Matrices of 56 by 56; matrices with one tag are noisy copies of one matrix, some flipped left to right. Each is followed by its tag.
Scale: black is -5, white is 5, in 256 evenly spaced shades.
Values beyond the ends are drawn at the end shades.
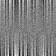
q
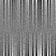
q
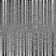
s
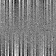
q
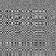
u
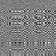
u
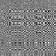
u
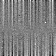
s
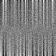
s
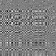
u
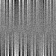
q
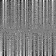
s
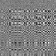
u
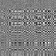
u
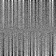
s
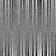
q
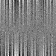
q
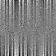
q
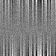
q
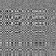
u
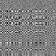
u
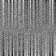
s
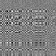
u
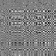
u
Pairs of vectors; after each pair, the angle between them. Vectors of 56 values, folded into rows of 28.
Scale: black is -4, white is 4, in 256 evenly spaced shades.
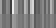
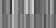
nearly parallel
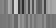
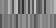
nearly parallel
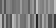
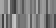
partly aligned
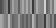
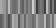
nearly opposite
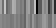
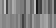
nearly parallel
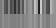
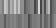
nearly opposite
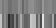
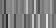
orthogonal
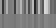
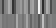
partly aligned
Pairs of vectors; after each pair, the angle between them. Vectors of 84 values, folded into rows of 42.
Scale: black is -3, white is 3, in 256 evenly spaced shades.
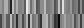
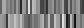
orthogonal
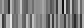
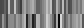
partly opposed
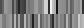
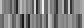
orthogonal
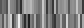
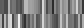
nearly parallel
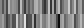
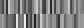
nearly parallel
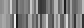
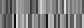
nearly opposite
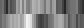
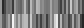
partly aligned
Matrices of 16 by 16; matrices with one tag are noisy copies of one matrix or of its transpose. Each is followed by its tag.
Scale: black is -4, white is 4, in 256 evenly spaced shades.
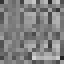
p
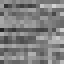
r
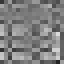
p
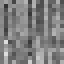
r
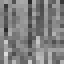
r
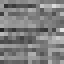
r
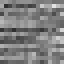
r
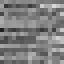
r
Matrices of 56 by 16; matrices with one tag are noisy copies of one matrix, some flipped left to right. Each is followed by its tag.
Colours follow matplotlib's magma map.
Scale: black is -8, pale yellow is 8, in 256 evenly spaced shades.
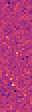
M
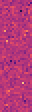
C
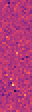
M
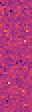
C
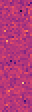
C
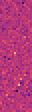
M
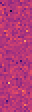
C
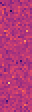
C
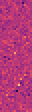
M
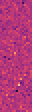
M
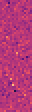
M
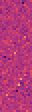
M
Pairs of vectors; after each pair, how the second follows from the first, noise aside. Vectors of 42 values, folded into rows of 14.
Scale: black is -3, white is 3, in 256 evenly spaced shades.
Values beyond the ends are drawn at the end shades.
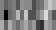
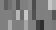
partly zeroed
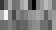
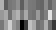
reversed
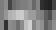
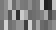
sign-scrambled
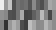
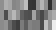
reversed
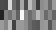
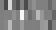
partly zeroed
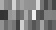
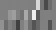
partly zeroed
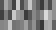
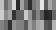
negated
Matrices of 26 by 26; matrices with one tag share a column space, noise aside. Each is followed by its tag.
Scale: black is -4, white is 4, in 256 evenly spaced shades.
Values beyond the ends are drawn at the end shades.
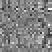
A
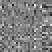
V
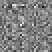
V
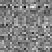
V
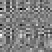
A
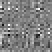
A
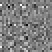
V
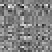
V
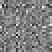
V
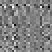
V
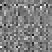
V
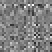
V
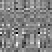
A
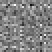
V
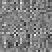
A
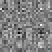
A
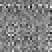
V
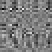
A
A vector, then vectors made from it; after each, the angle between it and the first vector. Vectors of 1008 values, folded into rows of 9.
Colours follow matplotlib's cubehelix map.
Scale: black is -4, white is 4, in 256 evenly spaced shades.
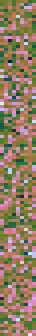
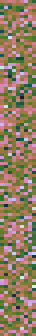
orthogonal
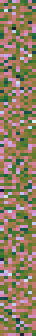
orthogonal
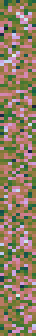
orthogonal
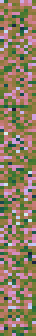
orthogonal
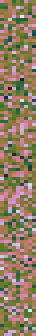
orthogonal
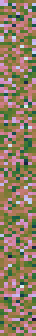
orthogonal
